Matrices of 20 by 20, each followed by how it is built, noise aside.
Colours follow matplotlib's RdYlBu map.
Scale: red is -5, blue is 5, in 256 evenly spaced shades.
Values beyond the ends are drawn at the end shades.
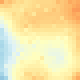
smooth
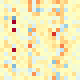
uneven columns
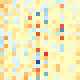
uneven columns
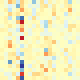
uneven columns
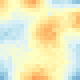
smooth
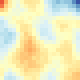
smooth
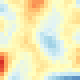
smooth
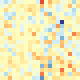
uneven columns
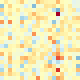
uneven columns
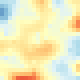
smooth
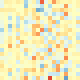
uneven columns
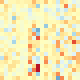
uneven columns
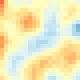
smooth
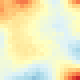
smooth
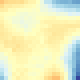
smooth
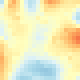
smooth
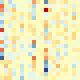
uneven columns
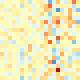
uneven columns
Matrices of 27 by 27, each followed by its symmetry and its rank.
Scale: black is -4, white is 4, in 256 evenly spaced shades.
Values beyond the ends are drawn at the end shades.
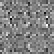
neither, rank five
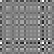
symmetric, rank one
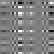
neither, rank one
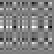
neither, rank one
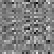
neither, rank three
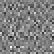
neither, rank five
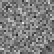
symmetric, full rank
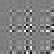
symmetric, rank one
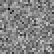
symmetric, full rank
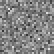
symmetric, full rank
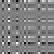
neither, rank one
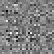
neither, rank five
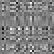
neither, rank three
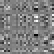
neither, rank three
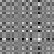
symmetric, rank one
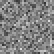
symmetric, full rank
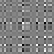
symmetric, rank one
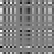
neither, rank one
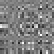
neither, rank three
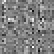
neither, rank five
